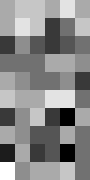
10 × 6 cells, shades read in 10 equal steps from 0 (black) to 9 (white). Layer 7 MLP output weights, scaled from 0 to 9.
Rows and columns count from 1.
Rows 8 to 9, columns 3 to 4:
3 3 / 2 3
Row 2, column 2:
8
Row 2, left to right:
6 8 7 2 4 7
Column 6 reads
6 7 4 5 2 4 6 4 4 4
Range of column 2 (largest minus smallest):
4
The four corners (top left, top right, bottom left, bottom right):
6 6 9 4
